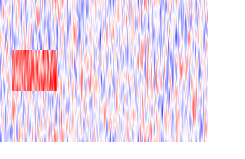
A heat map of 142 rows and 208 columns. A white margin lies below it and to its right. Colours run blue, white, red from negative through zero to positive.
Ninth with the highest average: middle left. Grain: streaks running down. Odd patch: higher, in the middle left. Average level on the scale: 50%.
